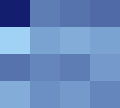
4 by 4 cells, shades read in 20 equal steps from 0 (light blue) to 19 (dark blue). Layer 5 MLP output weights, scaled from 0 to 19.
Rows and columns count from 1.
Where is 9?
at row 1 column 2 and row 3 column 3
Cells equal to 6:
2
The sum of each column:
33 29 29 30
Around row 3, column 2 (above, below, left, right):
5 7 10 9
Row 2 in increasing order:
0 4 5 5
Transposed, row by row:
19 0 10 4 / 9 5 8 7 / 10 4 9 6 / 11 5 6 8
